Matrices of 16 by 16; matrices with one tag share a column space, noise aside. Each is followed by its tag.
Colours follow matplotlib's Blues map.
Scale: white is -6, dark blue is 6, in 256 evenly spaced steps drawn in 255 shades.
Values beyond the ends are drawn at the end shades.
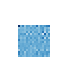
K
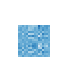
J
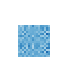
J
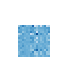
K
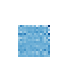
K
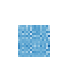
J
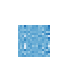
J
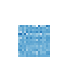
K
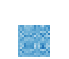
J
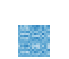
J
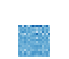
K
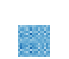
J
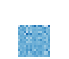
K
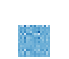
K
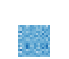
J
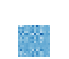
K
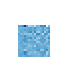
K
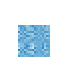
J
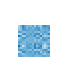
J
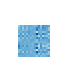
J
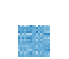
K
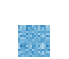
J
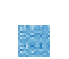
J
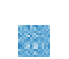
J
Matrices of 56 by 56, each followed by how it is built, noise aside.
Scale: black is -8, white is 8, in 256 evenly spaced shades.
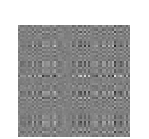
low rank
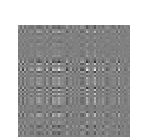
low rank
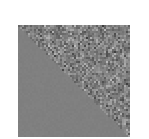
upper triangular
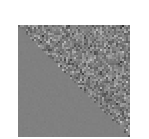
upper triangular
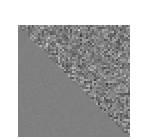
upper triangular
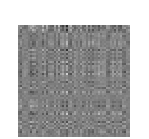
low rank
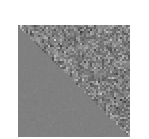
upper triangular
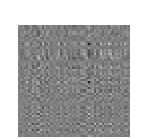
low rank
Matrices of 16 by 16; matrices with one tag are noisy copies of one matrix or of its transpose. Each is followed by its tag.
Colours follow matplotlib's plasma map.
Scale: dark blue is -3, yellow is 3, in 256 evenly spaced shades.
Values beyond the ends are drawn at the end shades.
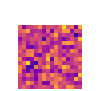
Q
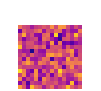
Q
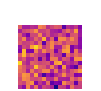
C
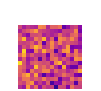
C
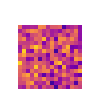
C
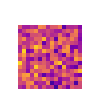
C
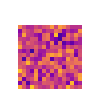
Q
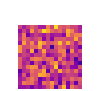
C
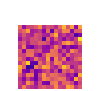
Q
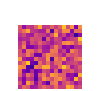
Q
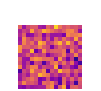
C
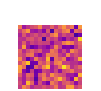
Q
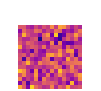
Q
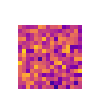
C
